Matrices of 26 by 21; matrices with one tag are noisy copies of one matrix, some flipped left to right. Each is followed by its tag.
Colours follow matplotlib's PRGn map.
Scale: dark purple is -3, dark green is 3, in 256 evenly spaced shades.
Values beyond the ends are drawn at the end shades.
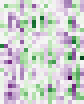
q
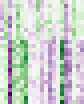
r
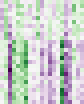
r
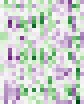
q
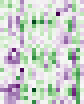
q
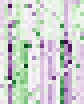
r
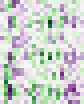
q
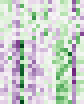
r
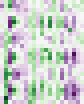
q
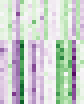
r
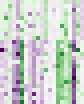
r
